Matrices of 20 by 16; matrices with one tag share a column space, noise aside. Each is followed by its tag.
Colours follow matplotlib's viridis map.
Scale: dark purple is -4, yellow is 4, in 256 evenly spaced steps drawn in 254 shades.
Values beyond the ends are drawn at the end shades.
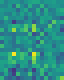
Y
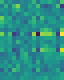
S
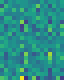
Y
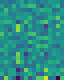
Y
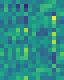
S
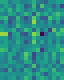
S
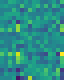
Y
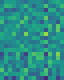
Y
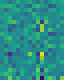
Y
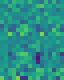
Y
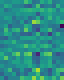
Y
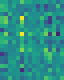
S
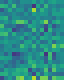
Y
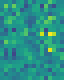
S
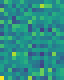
Y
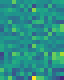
Y
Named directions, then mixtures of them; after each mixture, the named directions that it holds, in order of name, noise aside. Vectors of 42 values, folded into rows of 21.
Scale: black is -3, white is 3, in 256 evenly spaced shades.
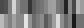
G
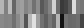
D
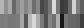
D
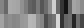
D, G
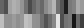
D, G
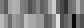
D, G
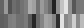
D, G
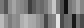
D, G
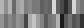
D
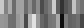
D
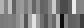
D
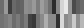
D, G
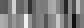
G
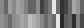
D, G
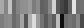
D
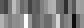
G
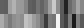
D, G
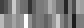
G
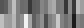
G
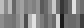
D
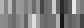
D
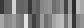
D, G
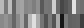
D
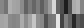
D, G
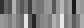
D, G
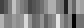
G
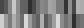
G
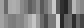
D, G
